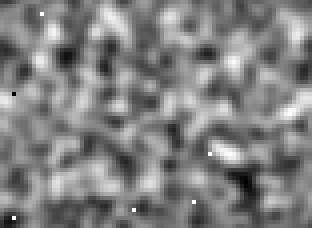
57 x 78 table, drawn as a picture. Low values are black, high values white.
Grain: blotchy. Lone odd cells: 6, 5 higher and 1 lower than their neighbours. Histogram: bell-shaped. Slope: none. Ninth with the lowest average: bottom right.
